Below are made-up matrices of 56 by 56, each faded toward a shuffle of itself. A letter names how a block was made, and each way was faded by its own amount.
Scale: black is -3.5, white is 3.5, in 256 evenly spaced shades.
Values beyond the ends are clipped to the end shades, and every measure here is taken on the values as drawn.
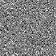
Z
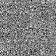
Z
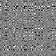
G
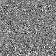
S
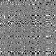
G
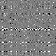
G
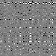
G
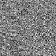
Z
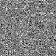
Z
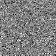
S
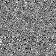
S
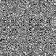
Z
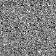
S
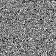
S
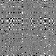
G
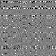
G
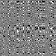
G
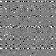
G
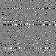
G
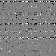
G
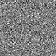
Z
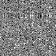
Z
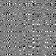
G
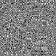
Z
